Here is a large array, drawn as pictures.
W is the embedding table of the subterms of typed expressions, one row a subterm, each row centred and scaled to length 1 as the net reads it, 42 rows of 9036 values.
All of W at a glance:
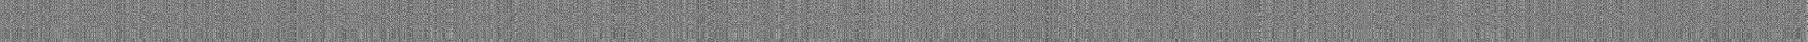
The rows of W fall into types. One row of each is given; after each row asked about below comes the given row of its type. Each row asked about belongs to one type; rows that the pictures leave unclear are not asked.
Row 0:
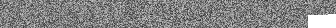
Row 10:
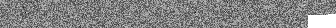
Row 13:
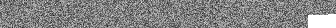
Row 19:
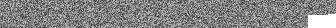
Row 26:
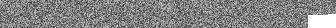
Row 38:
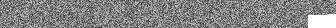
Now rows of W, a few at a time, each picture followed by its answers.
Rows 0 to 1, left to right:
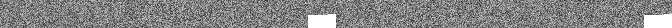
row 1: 10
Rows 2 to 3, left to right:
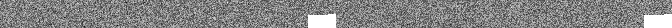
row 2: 19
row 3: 38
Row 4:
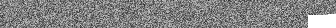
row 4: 0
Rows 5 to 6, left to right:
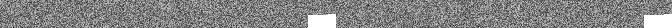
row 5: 26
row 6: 38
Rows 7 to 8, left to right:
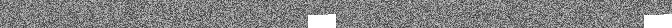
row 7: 0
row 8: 26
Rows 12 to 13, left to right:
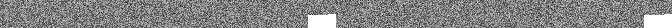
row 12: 0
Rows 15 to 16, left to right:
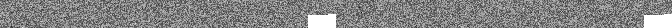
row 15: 19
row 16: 10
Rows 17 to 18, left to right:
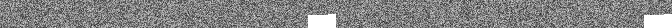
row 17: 19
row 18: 0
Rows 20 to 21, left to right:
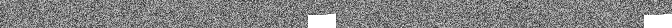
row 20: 10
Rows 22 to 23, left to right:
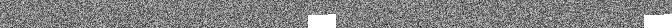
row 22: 26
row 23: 19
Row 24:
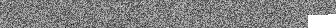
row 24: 38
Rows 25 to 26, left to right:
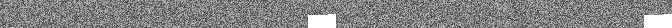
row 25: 0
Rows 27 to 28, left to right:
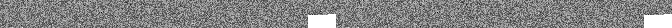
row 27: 0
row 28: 0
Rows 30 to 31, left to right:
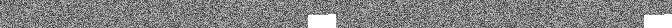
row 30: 13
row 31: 13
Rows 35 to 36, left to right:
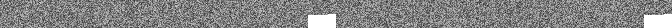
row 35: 38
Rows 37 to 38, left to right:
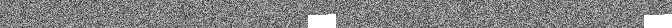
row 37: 13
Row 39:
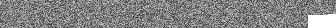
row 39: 26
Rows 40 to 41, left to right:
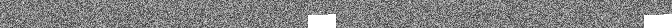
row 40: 26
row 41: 26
